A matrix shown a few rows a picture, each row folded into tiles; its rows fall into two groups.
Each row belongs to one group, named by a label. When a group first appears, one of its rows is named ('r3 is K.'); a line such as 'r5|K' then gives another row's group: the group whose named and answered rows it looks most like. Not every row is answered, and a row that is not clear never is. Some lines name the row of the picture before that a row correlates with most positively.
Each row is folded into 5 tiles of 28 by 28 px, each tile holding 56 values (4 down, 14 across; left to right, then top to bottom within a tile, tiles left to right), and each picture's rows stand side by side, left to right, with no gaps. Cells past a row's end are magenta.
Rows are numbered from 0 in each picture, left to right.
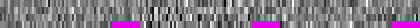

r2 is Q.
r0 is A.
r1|A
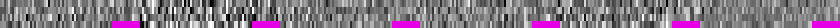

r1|Q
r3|A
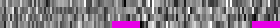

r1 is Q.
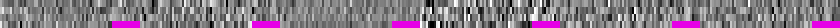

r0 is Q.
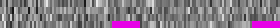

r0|A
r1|Q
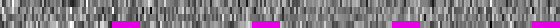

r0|Q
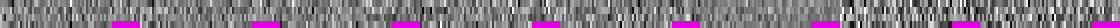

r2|Q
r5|A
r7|A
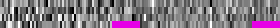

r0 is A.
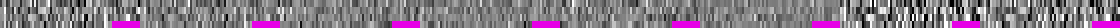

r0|A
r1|A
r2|Q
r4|Q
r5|A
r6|A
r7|A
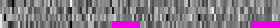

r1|A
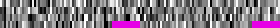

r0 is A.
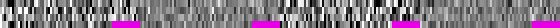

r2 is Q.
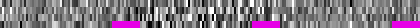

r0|Q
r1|A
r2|Q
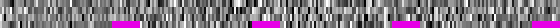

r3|A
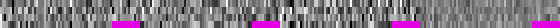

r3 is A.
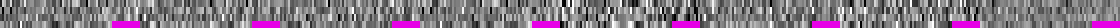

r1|Q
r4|Q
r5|Q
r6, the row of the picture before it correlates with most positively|2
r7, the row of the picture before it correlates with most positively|0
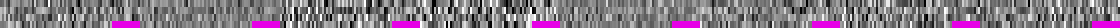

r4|A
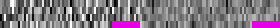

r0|Q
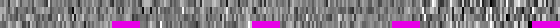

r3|Q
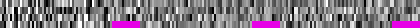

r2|A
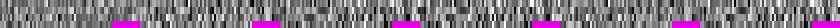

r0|A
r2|A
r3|A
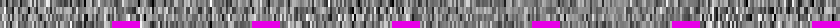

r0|A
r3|A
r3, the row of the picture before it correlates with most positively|0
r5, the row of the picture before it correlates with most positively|4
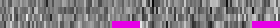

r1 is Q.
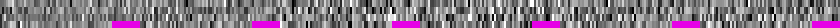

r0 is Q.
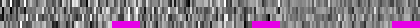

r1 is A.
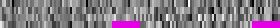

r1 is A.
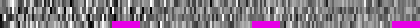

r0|Q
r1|Q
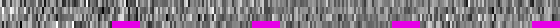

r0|Q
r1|A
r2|A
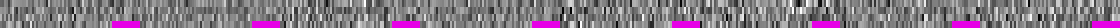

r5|Q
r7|A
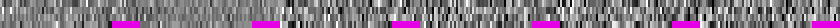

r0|Q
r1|Q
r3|A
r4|Q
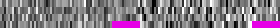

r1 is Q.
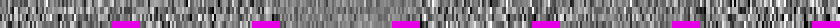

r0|A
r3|Q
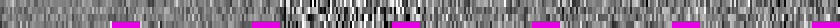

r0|Q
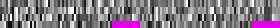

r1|A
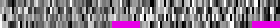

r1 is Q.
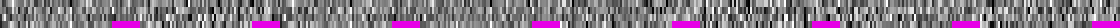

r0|Q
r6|A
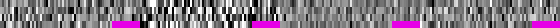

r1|Q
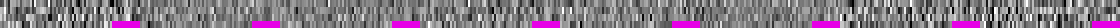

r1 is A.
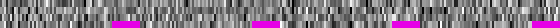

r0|A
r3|Q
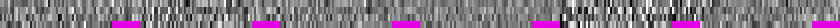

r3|A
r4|Q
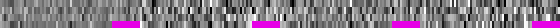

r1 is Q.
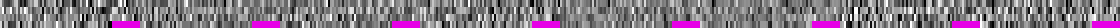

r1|A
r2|A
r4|A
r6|A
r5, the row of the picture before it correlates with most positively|1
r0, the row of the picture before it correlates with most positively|0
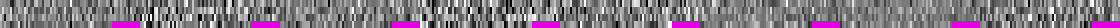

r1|A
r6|Q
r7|A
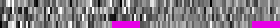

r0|Q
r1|Q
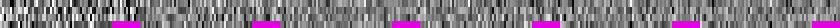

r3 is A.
